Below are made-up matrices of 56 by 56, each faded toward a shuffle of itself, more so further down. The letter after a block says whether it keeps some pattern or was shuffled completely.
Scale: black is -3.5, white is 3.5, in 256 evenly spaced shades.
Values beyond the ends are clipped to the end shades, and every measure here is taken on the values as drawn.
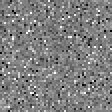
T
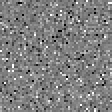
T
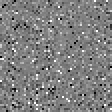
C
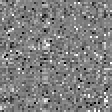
C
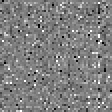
C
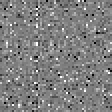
C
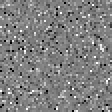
T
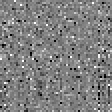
C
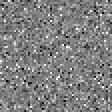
T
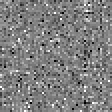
C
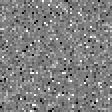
T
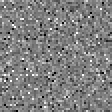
T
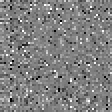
C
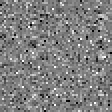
C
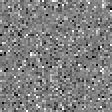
C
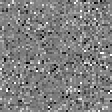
C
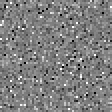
T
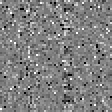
C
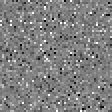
T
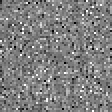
C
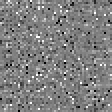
C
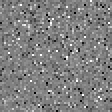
T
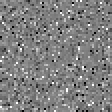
C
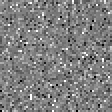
T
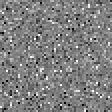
C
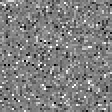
T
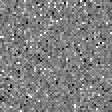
T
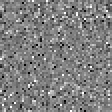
C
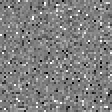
C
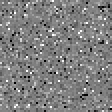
T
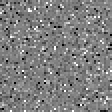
T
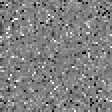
C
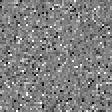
T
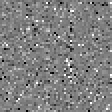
C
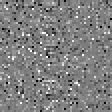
C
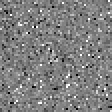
T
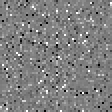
C
